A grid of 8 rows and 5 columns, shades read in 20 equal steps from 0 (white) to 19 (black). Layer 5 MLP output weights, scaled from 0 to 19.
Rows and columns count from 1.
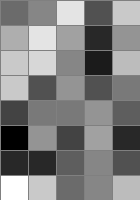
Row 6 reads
19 8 14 7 16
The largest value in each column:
19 16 14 17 16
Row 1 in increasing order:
2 4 9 11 13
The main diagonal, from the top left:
11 2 9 13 12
